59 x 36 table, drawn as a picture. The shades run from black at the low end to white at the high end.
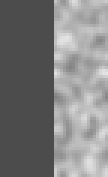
The table splits into one row of 2 panels. Panel 1,1: low, flat. Panel 1,2: high, blotchy.
